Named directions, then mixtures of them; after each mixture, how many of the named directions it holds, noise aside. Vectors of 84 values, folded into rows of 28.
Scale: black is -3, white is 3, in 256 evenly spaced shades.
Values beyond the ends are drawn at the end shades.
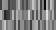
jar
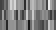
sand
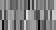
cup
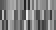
two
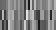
two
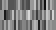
two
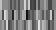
three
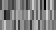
one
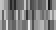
one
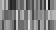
three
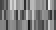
one
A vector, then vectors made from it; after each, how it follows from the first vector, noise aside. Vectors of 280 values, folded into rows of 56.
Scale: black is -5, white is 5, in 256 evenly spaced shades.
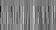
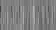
shrunk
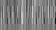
reversed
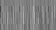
shrunk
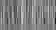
reversed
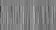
shrunk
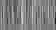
reversed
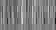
reversed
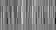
reversed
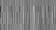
shrunk
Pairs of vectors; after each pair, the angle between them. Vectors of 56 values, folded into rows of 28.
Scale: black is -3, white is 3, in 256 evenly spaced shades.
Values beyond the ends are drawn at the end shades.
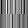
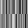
partly opposed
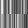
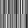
partly aligned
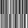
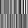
orthogonal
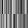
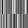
nearly parallel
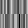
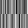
partly aligned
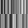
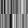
nearly parallel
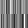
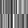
orthogonal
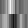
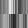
nearly parallel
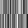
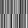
partly opposed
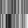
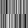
partly opposed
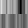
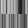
nearly parallel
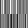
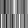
orthogonal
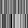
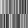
partly opposed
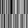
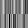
orthogonal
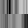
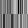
orthogonal
